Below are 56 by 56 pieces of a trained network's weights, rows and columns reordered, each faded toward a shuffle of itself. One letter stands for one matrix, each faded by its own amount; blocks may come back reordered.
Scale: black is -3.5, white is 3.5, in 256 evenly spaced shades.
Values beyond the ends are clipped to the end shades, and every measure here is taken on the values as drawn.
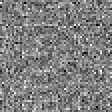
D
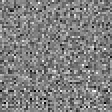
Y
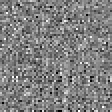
Y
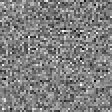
Y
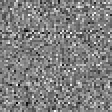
D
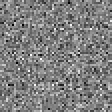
D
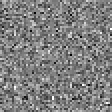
Y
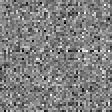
Y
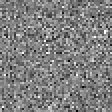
D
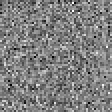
Y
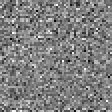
D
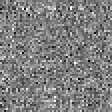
D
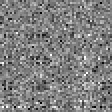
Y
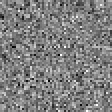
D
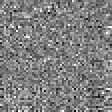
Y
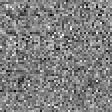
D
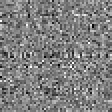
Y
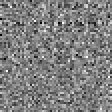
Y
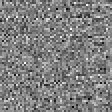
D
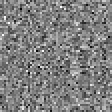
D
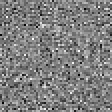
D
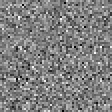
D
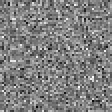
D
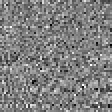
D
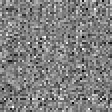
Y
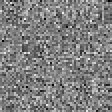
Y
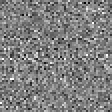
D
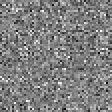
D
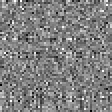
Y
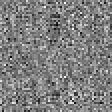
Y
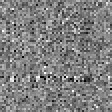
Y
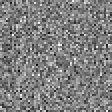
Y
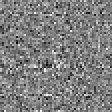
D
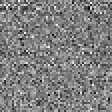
D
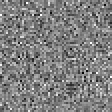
D
